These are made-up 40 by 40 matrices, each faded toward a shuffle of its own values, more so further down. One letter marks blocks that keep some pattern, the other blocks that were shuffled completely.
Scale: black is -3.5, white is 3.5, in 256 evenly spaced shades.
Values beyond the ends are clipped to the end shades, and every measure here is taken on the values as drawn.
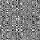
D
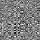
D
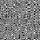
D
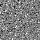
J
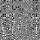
D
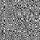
D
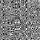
D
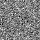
J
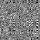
D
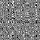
D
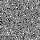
J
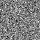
J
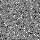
J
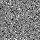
J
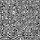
D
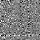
D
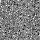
J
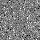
J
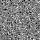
J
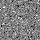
J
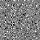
D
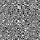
D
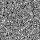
J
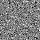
J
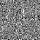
D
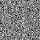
D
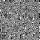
D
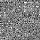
D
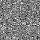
D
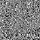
D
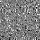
D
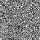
D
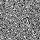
J
